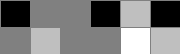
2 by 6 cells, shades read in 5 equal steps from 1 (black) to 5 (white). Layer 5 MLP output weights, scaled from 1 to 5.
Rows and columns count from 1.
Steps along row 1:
up same down up down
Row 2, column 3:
3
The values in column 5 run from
4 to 5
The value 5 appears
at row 2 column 5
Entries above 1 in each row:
3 6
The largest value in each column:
3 4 3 3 5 4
